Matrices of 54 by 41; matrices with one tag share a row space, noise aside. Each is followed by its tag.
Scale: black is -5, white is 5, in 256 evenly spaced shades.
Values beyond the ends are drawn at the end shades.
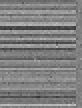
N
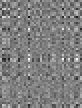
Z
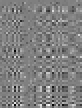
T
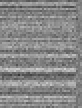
N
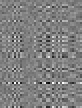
T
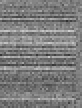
N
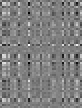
Z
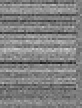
N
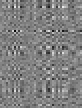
T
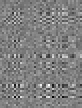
T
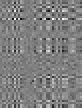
T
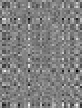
Z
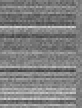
N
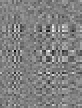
T
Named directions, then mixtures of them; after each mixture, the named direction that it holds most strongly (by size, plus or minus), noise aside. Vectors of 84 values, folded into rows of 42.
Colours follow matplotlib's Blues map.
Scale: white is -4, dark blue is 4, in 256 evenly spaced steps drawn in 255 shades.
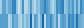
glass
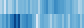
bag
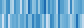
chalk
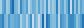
chalk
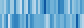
chalk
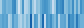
glass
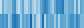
glass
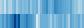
bag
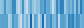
glass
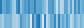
glass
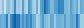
bag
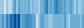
bag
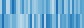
glass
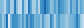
chalk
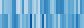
glass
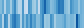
glass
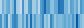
glass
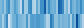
chalk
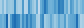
bag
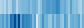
bag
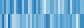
chalk
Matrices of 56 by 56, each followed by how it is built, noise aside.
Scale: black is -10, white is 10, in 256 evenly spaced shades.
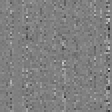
uneven columns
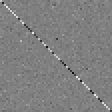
diagonal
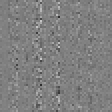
uneven columns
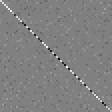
diagonal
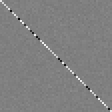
diagonal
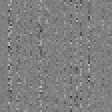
uneven columns
